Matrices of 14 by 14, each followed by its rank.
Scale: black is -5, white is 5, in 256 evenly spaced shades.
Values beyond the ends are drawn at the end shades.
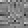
three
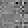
three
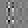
one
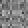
three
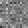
three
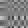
one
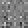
three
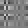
one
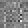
three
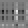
one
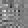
three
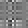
one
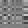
one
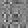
three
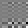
one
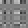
one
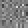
three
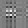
one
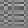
one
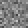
three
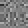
three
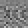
three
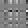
one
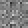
three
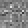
three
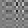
one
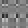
one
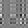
one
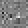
three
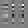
one
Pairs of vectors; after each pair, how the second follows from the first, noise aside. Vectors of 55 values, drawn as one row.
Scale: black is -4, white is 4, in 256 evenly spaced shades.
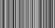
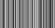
copied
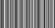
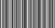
wrapped around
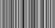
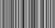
copied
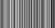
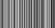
copied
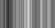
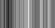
copied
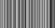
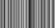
wrapped around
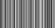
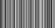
copied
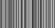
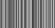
copied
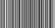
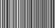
wrapped around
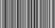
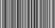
copied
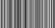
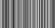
wrapped around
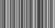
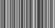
copied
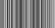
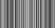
wrapped around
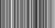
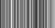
copied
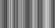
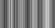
copied
